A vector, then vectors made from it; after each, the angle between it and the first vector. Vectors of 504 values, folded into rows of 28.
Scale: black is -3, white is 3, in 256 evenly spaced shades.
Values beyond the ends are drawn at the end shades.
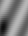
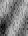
nearly parallel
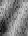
nearly parallel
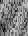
partly aligned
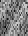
partly aligned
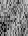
partly aligned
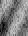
nearly parallel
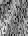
partly opposed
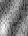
nearly opposite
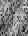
partly aligned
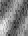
nearly opposite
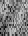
partly aligned
